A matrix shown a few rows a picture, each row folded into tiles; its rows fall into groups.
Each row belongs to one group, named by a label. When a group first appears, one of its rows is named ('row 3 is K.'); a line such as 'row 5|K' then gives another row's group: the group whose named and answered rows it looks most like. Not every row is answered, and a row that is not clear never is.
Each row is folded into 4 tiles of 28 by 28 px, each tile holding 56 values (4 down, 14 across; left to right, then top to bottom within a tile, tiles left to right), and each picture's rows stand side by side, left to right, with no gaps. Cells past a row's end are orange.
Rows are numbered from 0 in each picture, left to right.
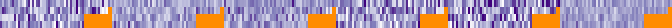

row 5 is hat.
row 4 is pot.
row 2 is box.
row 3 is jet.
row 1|hat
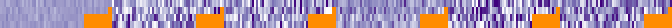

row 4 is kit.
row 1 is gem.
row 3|box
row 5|pot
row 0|hat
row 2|jet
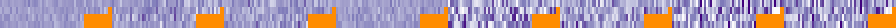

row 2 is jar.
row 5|hat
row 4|gem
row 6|jet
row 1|box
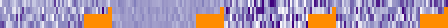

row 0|gem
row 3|pot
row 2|kit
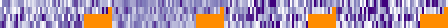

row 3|kit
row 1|box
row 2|kit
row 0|gem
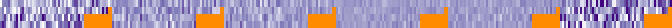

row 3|jar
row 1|jet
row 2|hat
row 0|gem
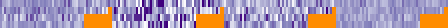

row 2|gem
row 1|kit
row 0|box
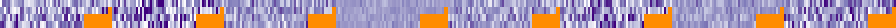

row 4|hat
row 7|pot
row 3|jar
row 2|jet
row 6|jar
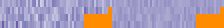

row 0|hat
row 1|hat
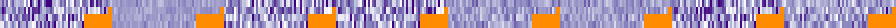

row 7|gem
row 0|kit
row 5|jar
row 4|jar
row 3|jet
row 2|jet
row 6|kit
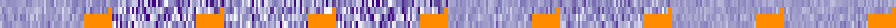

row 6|jar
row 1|pot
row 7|jar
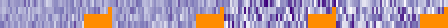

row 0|jar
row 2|pot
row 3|gem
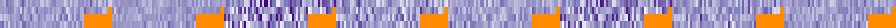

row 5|pot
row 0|hat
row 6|jet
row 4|hat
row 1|jar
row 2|pot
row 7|jar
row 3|hat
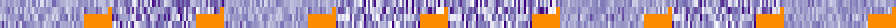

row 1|pot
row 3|jet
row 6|jet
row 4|jet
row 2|hat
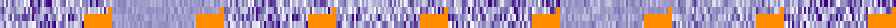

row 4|pot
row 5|jar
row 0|kit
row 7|pot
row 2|kit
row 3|gem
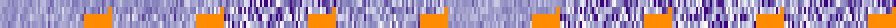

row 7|pot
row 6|kit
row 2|pot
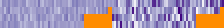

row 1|pot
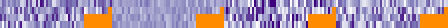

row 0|pot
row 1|jar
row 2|kit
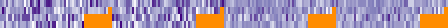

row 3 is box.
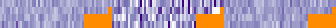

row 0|hat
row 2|jar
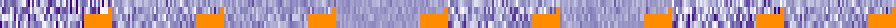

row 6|gem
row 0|jet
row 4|gem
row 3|hat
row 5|box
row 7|gem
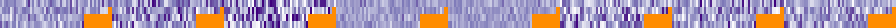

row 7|gem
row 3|jar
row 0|jet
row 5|gem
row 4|hat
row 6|jet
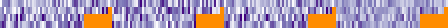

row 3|hat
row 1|jet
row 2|gem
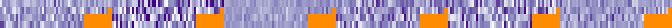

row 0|gem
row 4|jet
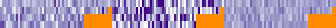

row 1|kit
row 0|gem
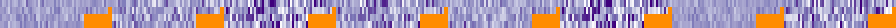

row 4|hat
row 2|kit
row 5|kit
